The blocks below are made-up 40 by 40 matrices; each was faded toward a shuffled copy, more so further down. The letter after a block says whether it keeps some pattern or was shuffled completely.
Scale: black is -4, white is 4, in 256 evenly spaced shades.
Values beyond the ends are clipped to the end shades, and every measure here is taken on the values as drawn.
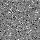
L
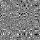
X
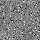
L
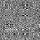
X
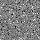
L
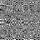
X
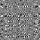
X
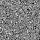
L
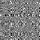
X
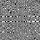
X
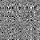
X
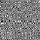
X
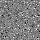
L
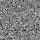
L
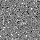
L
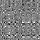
X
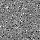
L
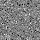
L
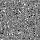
L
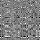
X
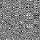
X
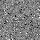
L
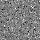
L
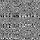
X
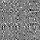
X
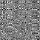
X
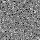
L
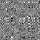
X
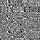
X
